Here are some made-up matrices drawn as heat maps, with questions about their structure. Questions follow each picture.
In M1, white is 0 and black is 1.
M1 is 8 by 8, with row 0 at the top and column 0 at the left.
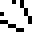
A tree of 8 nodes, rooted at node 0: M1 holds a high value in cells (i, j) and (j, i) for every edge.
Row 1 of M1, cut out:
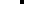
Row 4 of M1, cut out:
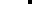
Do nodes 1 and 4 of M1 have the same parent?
no
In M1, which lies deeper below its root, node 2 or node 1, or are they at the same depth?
node 2
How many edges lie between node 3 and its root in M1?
1
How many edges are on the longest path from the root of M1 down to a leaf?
3
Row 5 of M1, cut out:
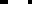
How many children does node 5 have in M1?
2
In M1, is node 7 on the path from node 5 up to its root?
no
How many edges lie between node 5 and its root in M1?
1
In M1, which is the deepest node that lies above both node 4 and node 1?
5
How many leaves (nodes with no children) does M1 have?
3
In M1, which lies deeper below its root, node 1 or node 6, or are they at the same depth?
the same depth
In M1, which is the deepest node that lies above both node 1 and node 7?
5
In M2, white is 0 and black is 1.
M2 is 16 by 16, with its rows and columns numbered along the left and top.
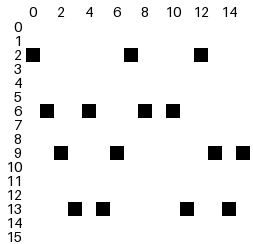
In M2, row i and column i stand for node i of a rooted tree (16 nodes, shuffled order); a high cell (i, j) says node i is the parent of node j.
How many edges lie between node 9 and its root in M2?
0
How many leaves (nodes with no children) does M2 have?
12
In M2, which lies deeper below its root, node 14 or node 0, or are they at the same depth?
the same depth
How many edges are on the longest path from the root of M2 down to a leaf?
2
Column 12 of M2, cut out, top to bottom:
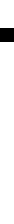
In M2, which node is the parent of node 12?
2
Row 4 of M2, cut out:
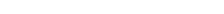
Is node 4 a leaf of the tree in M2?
yes
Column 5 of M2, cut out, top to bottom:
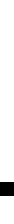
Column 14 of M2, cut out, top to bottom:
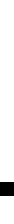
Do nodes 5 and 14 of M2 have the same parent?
yes
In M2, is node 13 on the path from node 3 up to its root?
yes
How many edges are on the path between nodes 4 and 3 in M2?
4
